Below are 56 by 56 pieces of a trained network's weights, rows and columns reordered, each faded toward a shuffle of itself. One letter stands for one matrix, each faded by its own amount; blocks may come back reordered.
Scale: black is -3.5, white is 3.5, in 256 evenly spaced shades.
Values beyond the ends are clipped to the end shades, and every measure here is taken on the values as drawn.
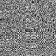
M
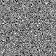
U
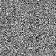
M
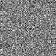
M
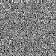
U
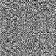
M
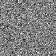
U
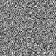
M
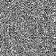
M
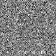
U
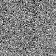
U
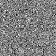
U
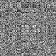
M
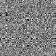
M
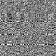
M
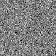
U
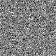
U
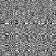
M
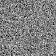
U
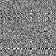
M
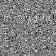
U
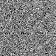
U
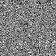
U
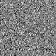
U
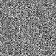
M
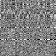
M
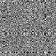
M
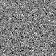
U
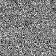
U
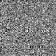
U
